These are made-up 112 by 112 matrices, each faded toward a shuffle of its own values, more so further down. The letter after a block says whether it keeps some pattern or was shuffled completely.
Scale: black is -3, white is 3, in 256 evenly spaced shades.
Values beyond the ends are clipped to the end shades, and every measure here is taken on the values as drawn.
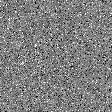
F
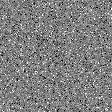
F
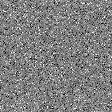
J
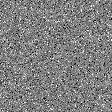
F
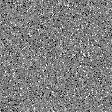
J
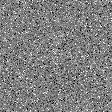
F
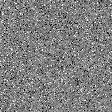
J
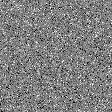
F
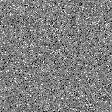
J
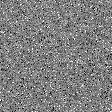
F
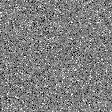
J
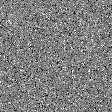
F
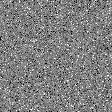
F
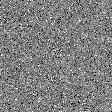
F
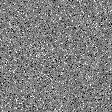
F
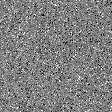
J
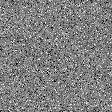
F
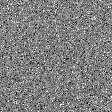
F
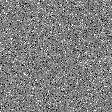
F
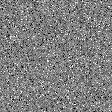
J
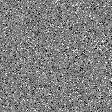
J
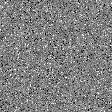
J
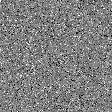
F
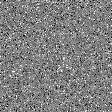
J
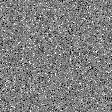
J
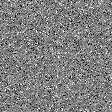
F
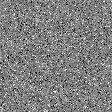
F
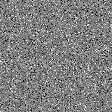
J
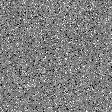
F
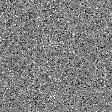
J
